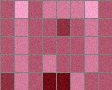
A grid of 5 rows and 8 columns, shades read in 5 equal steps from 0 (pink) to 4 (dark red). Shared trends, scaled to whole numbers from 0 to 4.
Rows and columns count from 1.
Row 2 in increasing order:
1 1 2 2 2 2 2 3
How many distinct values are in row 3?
2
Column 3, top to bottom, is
2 2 2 2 2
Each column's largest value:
3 1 2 4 4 2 2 2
